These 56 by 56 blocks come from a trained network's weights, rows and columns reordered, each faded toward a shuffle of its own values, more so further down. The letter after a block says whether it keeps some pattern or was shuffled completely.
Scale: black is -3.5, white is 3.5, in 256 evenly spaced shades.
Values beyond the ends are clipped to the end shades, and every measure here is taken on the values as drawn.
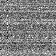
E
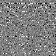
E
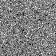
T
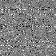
E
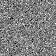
T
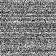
E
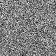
T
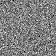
T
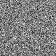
T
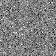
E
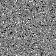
T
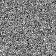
T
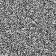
T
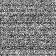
E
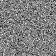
T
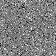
T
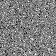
T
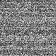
E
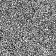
T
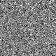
T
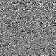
E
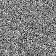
T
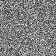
T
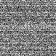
E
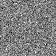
T
